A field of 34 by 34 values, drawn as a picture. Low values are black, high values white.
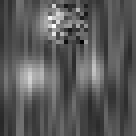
Odd patch: rougher, in the top middle. Bumps: three. Histogram: skewed, a long tail of high values. Roughest part: top middle. Ninth with the highest average: middle left.
